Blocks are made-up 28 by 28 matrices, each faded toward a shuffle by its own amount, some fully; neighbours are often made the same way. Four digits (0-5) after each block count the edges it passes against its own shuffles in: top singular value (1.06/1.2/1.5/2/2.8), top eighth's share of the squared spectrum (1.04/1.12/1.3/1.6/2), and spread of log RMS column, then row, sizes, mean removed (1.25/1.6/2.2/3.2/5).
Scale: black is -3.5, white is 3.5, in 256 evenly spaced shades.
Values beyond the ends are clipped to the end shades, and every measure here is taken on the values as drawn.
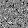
0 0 0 0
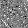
0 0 0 0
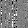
2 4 3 0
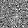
1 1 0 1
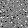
0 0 0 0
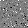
2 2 0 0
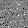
1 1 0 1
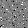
1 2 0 0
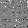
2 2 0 1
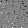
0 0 0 0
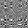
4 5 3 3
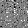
3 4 1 1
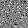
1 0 0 0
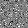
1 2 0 1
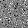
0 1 0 0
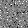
0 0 0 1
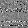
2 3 0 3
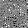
1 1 0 0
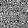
2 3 0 1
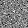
1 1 0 0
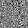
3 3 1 0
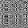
4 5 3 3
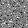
1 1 0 0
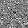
3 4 0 1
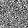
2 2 0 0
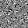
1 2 0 0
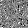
0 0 1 0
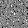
1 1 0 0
